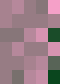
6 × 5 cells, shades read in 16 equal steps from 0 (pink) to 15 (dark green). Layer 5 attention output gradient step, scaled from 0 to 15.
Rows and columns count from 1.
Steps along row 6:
up down down up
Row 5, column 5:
10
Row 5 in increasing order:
4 5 6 6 10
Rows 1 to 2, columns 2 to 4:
4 6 7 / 6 6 6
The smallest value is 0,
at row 1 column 5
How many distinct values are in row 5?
4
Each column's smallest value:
5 4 4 2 0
